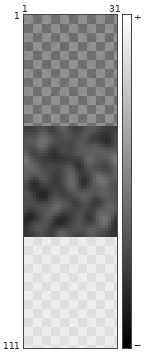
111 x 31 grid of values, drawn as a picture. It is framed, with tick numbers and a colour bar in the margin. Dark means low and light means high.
It is made of 3 by 1 panels. Panel 1,1: middling, checkered. Panel 2,1: low, blotchy. Panel 3,1: very high, checkered, faint in contrast.
